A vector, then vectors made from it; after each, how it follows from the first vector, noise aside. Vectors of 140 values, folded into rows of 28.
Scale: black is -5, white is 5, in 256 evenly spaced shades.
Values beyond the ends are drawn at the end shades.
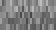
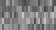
wrapped around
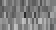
reversed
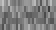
wrapped around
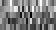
scaled up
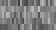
wrapped around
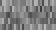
wrapped around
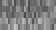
reversed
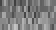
reversed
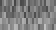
reversed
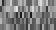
scaled up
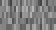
sign-scrambled
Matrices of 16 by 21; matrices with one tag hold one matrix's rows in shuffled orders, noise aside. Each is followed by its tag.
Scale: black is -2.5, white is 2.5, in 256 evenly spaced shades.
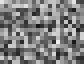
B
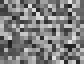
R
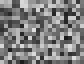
R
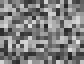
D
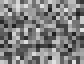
B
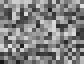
B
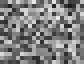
R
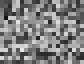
B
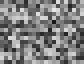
B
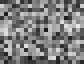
D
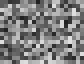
R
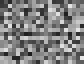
D
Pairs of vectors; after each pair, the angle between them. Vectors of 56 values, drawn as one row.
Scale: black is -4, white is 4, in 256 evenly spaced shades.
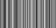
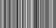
partly aligned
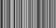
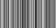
partly opposed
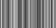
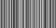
partly opposed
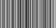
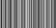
nearly opposite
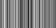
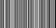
partly aligned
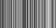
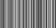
orthogonal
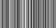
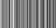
orthogonal
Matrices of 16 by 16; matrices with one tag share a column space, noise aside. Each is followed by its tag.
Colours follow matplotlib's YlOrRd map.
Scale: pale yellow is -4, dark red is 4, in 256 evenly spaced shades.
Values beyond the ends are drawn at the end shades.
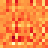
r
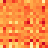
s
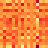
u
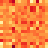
s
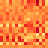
r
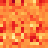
r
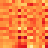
u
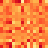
s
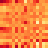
s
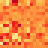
r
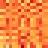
u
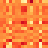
s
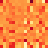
s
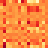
s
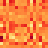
r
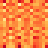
u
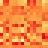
r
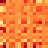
s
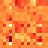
r
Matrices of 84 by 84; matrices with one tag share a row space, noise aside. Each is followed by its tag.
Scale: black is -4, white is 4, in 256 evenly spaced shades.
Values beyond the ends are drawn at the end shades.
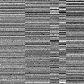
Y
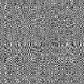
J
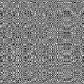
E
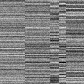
Y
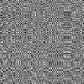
E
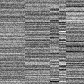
Y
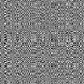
J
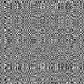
J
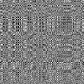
E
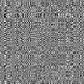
J
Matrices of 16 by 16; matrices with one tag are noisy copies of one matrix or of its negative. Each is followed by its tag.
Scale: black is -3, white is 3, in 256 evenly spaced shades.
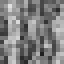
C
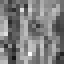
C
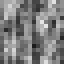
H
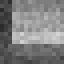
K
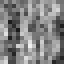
C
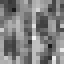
H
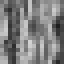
C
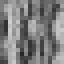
C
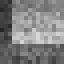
K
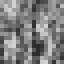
H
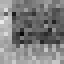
K
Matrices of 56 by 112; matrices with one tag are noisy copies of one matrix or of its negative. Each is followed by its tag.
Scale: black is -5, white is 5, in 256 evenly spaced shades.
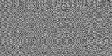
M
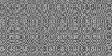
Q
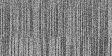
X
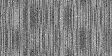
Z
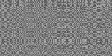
M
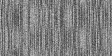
Z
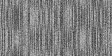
Z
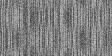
Z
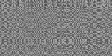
M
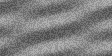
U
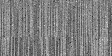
X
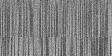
X
